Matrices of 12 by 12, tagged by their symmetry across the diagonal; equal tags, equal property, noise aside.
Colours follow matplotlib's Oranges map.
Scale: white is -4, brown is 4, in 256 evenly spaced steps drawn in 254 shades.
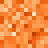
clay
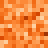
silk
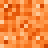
clay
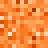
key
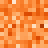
silk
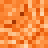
clay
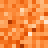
key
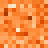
key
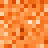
key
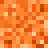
clay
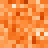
silk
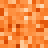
key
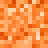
silk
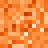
clay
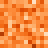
key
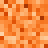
silk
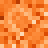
clay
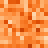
silk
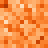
clay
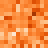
key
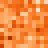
key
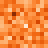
clay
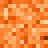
silk
